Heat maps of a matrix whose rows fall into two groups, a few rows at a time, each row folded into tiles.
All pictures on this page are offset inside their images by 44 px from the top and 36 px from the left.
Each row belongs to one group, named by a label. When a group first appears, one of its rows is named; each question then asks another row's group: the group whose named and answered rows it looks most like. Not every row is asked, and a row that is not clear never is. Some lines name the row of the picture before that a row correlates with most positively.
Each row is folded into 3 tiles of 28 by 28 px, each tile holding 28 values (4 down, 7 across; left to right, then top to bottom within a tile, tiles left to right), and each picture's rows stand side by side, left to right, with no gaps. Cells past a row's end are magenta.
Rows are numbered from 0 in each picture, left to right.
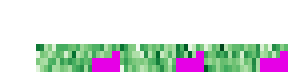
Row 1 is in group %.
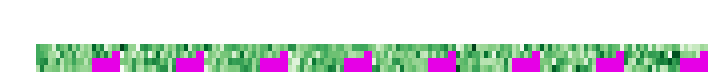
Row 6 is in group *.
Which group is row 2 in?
%
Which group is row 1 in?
%
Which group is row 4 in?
*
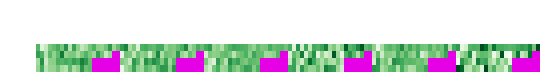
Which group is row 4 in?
*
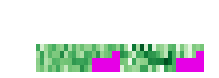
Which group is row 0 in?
*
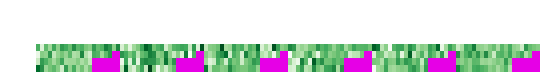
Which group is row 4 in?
%
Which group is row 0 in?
*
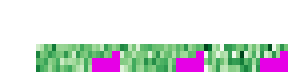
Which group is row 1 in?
%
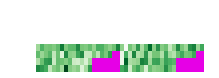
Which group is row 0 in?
*
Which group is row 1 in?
*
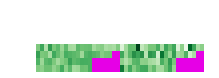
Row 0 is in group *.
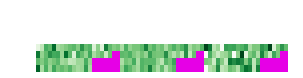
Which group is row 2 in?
%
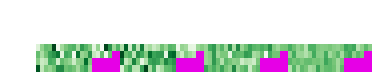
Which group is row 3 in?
%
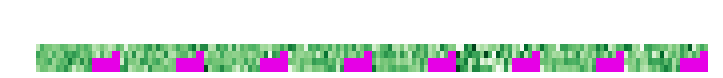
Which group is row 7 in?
%
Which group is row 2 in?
*
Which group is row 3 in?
%
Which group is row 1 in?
*
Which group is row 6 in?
%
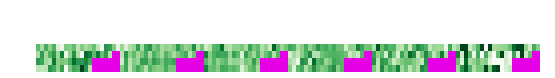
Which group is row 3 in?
%
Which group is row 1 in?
*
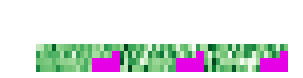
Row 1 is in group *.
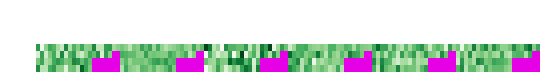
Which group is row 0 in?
*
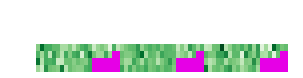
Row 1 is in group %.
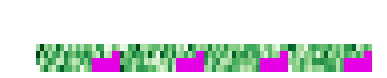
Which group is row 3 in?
%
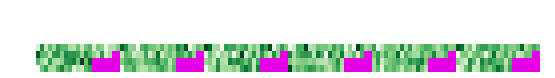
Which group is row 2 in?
%
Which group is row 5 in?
%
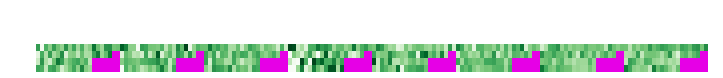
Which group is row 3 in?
%
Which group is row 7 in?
*
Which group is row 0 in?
*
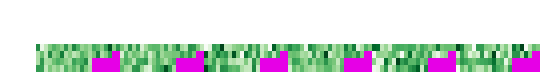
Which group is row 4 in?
%
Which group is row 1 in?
*
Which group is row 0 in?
*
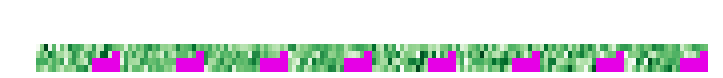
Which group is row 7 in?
%
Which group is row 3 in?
%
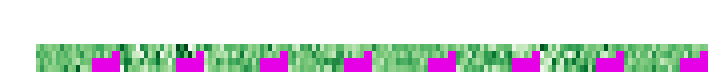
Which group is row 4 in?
%
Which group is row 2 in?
%
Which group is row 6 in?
%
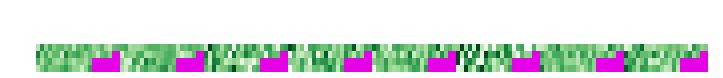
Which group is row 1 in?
%
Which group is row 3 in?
%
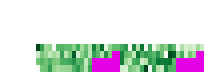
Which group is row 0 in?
%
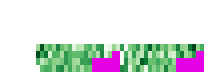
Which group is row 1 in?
*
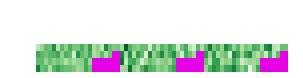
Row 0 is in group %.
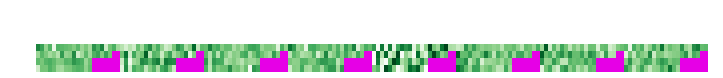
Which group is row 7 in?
*
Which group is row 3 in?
%
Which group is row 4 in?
*
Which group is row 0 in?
%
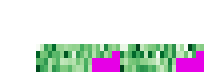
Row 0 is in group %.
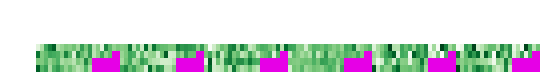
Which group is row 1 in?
*
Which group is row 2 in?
*
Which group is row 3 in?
%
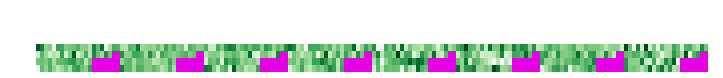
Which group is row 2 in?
*
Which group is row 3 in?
%
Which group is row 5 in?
*
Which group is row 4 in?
*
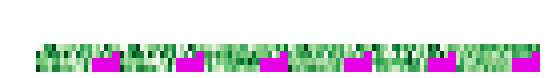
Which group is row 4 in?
%
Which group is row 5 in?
*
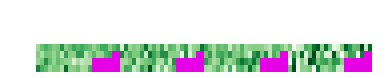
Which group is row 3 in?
*
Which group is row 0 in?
*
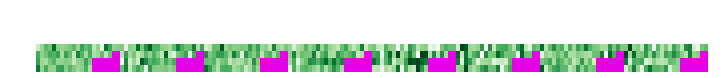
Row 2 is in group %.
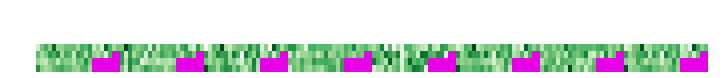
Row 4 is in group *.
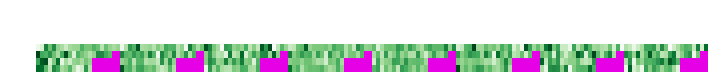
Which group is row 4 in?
*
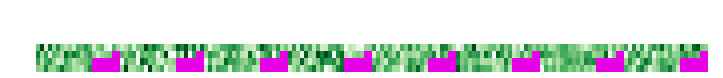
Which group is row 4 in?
*
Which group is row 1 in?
*
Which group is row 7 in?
*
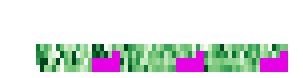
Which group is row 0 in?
%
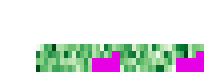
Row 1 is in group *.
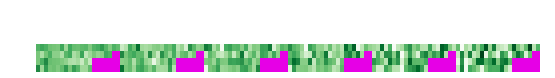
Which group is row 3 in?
%
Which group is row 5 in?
*
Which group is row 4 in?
*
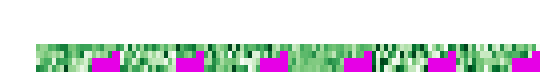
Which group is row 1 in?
*
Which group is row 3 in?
*
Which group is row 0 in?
*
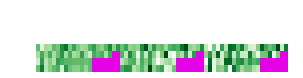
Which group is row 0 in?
*
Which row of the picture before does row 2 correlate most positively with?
1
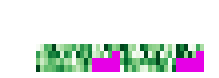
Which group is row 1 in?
%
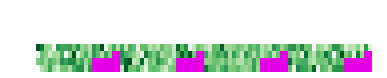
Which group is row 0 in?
%
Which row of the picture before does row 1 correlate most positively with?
1
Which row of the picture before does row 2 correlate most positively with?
0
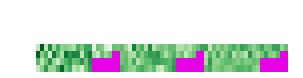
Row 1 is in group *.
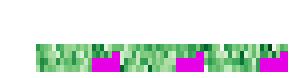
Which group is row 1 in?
*
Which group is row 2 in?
%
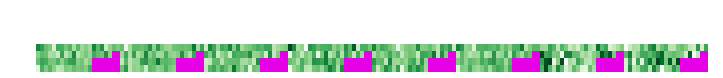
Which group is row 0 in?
%
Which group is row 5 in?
%
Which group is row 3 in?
%
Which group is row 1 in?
*
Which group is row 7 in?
*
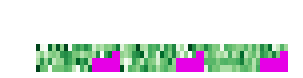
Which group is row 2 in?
%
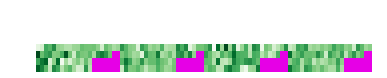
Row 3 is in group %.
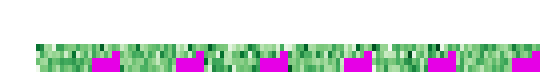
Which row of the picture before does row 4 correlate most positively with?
1
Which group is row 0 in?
%
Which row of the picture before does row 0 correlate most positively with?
1
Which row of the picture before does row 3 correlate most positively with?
3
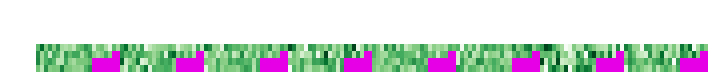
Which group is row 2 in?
%
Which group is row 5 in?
*
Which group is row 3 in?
%
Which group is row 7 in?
%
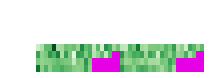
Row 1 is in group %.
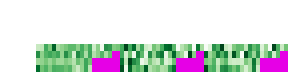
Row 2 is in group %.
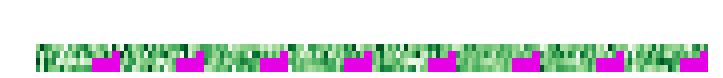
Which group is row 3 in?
%
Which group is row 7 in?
*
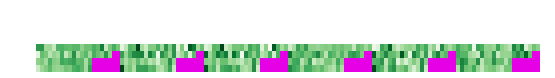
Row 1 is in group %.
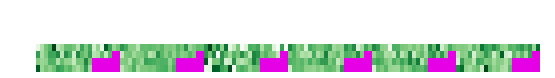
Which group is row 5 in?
*
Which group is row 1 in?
%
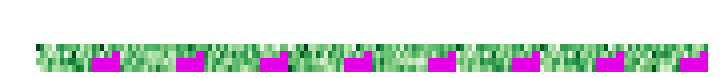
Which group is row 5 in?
%
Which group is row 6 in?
%
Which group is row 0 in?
%
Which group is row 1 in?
*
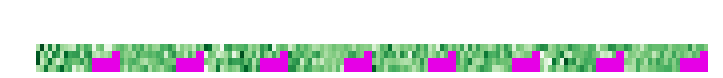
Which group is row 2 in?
%
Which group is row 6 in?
%
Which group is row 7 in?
%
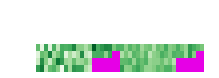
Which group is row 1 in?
*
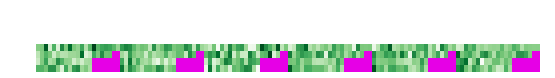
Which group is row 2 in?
*
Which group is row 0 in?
*
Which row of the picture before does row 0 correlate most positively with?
0
